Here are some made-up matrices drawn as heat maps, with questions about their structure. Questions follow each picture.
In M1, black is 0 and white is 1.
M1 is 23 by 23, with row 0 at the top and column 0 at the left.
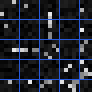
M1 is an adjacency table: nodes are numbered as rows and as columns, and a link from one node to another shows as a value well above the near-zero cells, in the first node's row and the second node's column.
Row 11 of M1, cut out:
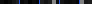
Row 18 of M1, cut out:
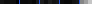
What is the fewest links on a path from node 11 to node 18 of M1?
2
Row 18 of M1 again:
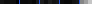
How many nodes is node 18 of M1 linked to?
3
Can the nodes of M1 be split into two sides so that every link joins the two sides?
yes
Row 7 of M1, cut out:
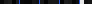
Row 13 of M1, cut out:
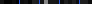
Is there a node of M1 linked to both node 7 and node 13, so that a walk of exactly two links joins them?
no
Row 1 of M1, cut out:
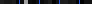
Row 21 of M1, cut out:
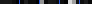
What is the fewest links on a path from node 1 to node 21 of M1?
5
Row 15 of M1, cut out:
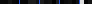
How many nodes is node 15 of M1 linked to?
1
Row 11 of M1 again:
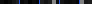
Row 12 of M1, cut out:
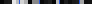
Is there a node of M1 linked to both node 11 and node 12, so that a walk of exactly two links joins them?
yes
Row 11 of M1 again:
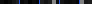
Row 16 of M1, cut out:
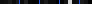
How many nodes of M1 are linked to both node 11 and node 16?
0
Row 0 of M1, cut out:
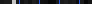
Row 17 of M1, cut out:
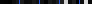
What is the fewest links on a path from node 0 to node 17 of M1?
6
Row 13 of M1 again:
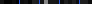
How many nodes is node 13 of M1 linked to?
1
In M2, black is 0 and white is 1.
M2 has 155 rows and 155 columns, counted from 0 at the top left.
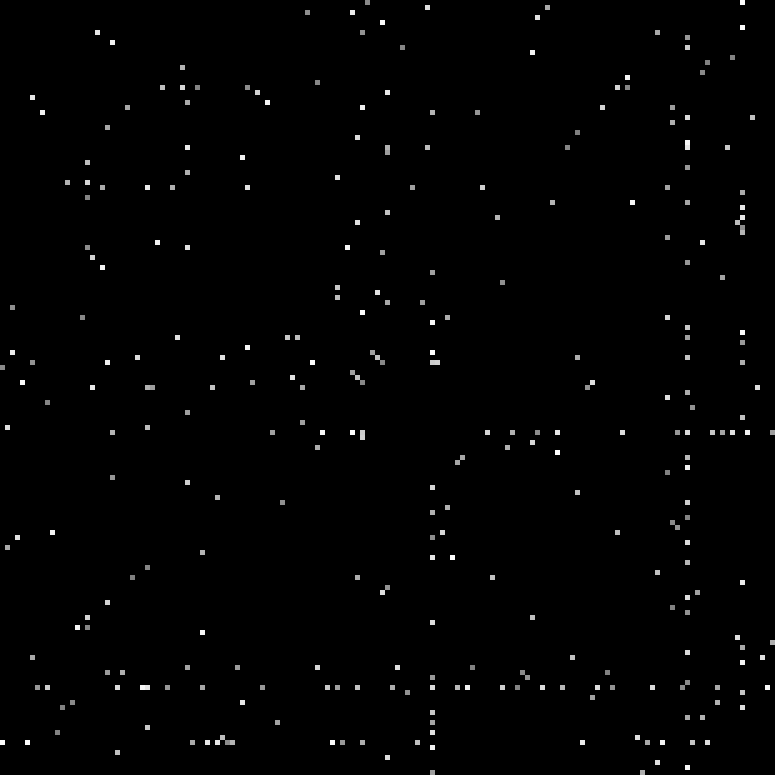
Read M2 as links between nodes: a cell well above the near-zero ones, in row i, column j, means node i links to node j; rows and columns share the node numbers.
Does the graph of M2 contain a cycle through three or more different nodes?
no
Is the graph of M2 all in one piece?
yes
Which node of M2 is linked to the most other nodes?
node 137
